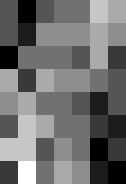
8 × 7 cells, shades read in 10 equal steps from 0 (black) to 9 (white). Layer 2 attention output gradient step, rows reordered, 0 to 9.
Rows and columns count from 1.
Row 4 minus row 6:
3 -5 0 1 1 2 2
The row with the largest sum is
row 4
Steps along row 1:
down up up same up down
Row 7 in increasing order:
0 2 3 4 5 7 7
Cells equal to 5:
9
